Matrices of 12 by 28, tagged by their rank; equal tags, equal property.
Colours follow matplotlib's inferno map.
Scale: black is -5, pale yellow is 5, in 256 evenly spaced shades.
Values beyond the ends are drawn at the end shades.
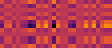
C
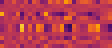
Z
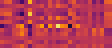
Z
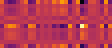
C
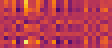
Z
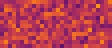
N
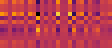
C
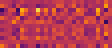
Z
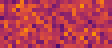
N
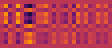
C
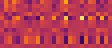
Z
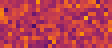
N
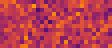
N
